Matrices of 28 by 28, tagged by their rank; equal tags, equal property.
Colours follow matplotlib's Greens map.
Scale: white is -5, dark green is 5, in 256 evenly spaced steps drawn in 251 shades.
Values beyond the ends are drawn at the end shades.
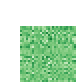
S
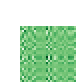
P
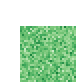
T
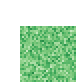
T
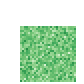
T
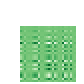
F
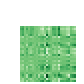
P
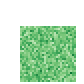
T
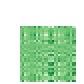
P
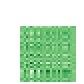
P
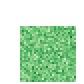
T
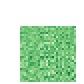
S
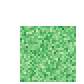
T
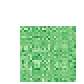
S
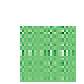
F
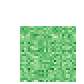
S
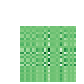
F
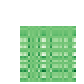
F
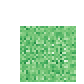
S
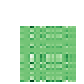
F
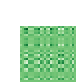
F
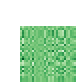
P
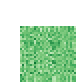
S
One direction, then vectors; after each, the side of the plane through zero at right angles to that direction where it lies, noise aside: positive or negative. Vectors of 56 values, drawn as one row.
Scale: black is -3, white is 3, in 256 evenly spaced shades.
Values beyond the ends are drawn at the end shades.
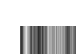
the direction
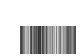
positive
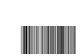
negative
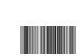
negative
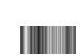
positive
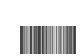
positive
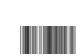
negative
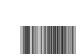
negative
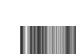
positive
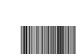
negative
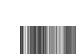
positive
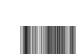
negative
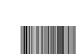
negative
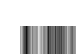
negative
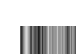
positive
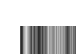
positive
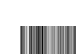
positive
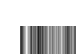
positive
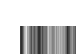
positive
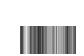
positive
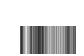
positive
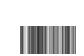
positive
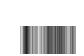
negative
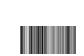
positive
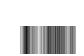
negative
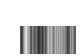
positive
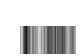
negative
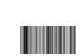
negative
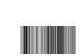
negative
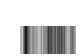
negative
